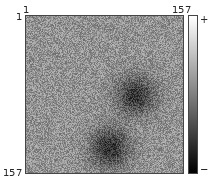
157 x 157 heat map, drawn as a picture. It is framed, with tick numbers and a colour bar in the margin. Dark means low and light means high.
Odd rows or columns: none. Mirror symmetry: none. Stripes: none. Dips: two.
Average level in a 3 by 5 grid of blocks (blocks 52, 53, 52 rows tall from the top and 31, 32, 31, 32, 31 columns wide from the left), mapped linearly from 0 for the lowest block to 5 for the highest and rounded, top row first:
55555 | 55404 | 55035
